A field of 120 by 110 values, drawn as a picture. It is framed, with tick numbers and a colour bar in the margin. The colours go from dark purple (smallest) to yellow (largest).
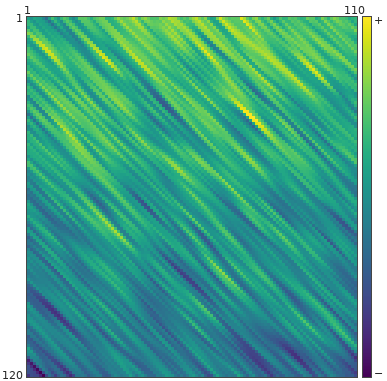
There is an overall slope up to the top. There are no lone odd cells. Streaks slant down to the right. The histogram is bell-shaped.
